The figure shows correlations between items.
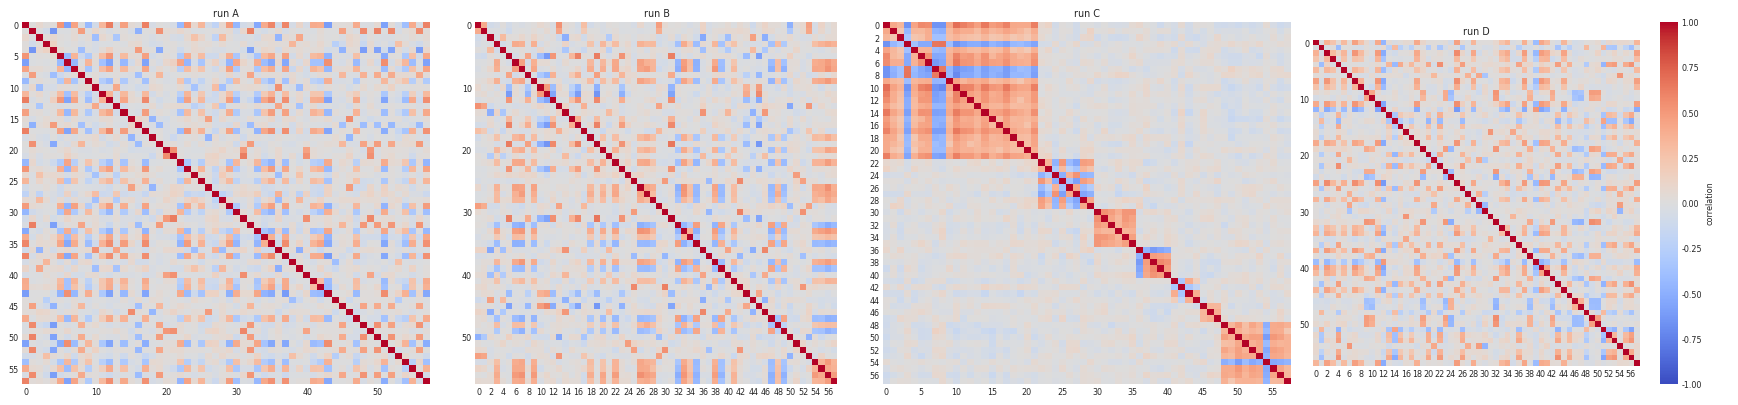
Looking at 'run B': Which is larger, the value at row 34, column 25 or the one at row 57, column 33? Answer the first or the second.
the second
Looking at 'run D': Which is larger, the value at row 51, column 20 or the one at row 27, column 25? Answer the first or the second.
the second
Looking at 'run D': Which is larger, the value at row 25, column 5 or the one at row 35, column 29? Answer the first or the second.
the first
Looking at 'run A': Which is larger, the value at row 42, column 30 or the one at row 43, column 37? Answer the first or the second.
the first
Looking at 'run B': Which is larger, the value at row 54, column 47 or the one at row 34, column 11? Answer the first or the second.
the second
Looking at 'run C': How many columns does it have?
58
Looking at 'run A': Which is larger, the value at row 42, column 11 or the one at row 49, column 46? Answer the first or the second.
the first
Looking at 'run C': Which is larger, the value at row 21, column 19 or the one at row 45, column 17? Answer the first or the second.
the first
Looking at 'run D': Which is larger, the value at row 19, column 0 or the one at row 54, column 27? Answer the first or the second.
the second
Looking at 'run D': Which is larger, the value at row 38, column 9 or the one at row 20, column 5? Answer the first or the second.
the first
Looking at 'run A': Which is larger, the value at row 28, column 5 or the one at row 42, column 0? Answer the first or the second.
the second
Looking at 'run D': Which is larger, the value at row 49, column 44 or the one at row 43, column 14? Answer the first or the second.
the first
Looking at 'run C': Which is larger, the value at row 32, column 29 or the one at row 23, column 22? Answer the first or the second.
the second
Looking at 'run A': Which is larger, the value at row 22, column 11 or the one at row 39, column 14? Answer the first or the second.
the second
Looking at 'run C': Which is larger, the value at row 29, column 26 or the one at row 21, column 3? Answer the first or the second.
the first
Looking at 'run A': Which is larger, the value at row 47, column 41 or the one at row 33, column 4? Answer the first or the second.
the first
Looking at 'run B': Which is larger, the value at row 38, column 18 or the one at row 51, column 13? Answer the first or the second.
the first
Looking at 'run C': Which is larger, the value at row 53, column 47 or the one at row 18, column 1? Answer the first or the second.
the second
